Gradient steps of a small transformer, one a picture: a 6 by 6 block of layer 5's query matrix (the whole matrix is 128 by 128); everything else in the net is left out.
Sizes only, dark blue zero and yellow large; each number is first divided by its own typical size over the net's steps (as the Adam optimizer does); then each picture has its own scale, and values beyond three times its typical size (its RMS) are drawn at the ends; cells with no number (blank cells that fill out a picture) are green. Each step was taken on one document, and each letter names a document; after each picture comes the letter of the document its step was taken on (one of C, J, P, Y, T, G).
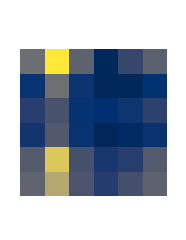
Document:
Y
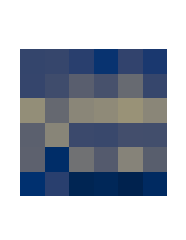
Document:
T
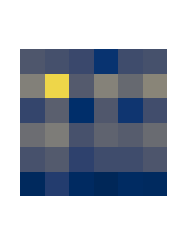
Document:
Y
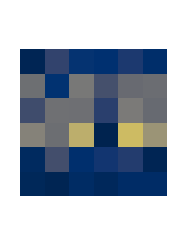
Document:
T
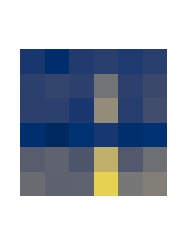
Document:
Y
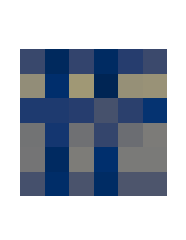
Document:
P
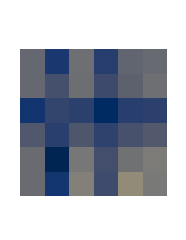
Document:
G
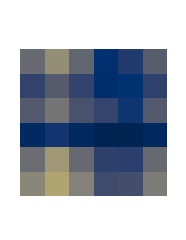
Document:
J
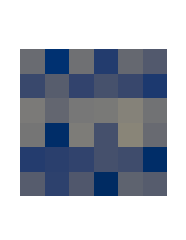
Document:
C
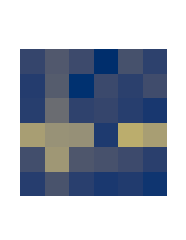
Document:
P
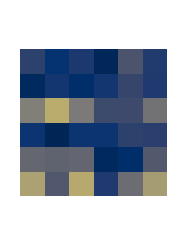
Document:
G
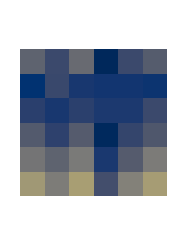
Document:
G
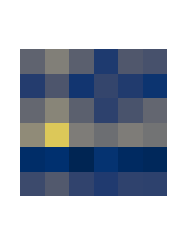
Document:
P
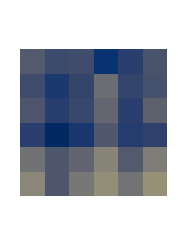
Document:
J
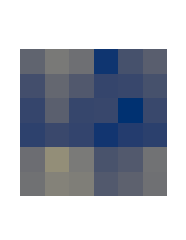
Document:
J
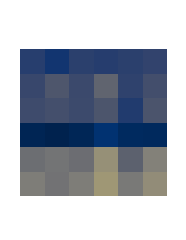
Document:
J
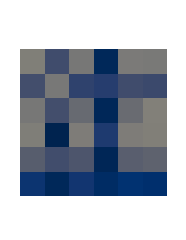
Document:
C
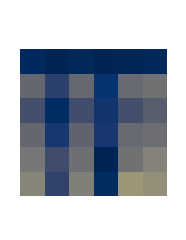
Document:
C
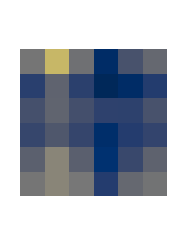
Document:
Y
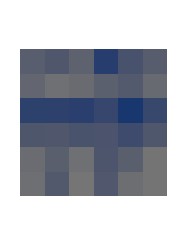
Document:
G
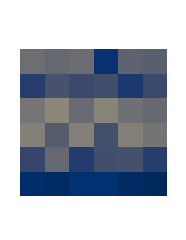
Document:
C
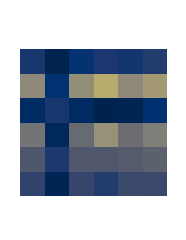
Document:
T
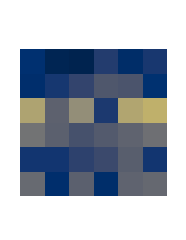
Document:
C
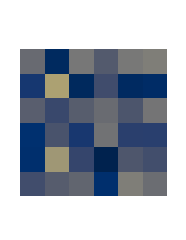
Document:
J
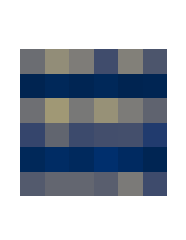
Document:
T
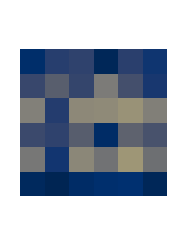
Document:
T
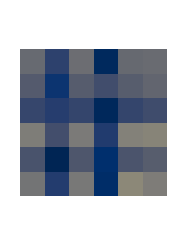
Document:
P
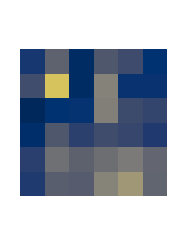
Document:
P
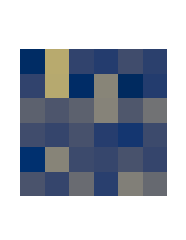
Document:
J
